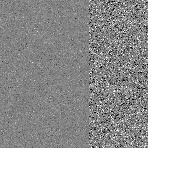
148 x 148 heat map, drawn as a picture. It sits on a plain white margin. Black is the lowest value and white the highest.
The left part is calmer, up to a seam about 60% of the way across. The distribution is heavy-tailed on both sides. There are no regular stripes. No overall slope runs across the table. The halves do not mirror each other. The grain is fine, like static.
